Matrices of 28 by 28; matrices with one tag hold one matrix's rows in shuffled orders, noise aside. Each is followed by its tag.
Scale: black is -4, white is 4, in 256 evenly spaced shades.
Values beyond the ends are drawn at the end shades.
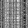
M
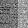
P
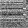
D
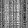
M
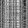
M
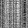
M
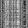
M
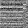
D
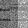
P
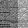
P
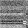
D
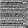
D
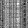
M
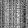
M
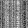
M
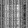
M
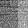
P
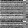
D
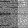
P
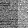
P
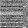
D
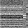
D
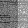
P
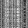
M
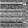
D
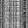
M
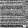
D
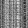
M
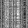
M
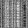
M
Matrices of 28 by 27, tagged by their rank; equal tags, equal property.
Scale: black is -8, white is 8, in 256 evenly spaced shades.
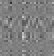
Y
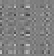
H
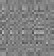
Y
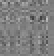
Y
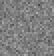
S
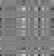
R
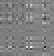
H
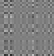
R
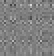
Y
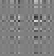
R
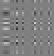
R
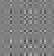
R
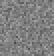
S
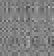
Y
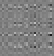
H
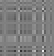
R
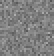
S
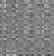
Y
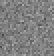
S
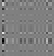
R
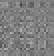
Y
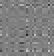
H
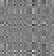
H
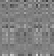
H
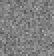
S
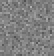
S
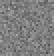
S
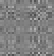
H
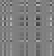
R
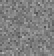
S
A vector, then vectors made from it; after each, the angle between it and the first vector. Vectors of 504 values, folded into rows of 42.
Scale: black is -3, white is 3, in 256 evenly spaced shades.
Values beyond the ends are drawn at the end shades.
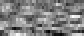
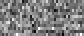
partly aligned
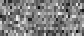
partly aligned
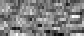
nearly parallel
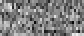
partly aligned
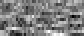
nearly opposite
